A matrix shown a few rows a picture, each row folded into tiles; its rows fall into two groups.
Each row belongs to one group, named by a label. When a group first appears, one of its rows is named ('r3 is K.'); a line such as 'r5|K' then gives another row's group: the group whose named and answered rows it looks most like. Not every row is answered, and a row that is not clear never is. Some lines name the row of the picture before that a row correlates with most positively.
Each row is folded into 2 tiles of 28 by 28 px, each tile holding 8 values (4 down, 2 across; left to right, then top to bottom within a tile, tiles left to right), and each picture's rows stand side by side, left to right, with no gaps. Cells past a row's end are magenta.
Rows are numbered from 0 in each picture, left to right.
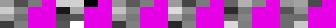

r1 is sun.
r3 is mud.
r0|mud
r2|mud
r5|sun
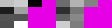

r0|sun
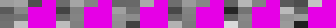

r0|sun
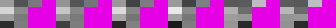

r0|mud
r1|mud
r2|mud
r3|mud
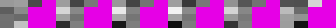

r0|sun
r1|mud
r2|mud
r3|mud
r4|mud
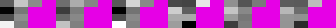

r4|mud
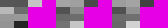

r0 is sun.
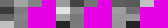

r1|mud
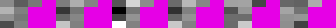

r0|mud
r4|sun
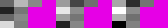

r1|mud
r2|mud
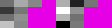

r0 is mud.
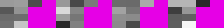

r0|sun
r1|mud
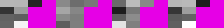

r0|sun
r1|mud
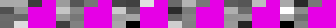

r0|sun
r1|mud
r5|mud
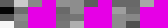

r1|sun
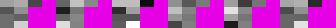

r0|sun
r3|mud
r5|sun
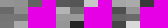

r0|sun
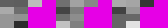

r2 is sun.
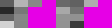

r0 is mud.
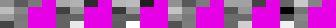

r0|mud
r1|sun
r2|sun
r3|mud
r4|sun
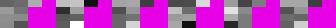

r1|sun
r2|sun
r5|sun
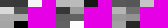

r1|sun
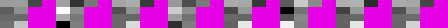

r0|sun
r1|mud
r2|sun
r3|mud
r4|sun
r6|sun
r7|sun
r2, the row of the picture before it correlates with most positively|1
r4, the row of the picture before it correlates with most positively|1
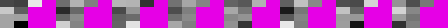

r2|sun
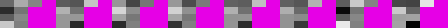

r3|mud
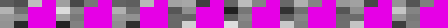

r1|mud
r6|sun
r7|mud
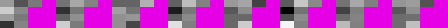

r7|sun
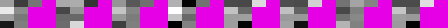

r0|mud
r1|sun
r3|mud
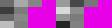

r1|mud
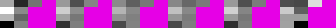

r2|mud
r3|mud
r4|mud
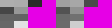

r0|sun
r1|sun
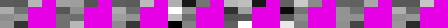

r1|sun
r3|mud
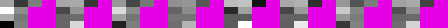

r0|mud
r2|mud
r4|sun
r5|sun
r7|sun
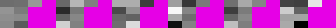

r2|sun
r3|mud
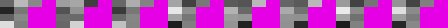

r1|sun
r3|mud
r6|mud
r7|mud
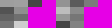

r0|sun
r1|mud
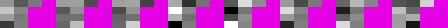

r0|mud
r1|sun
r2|sun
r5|mud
